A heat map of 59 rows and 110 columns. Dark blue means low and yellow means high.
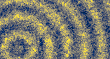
Seam: none. Slope: none. Rings: centred on the bottom left. Odd rows or columns: none. Grain: blotchy. Mirror symmetry: none. Average level on the scale: 50%.
